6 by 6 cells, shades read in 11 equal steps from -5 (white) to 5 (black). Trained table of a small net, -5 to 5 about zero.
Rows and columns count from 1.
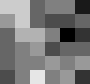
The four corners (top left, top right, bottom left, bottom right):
-3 4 2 3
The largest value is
5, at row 3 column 5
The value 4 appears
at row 1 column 6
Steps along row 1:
same up down same up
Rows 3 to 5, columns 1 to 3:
1 -2 -2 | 1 0 -1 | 1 0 0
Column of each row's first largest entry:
6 4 5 4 1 6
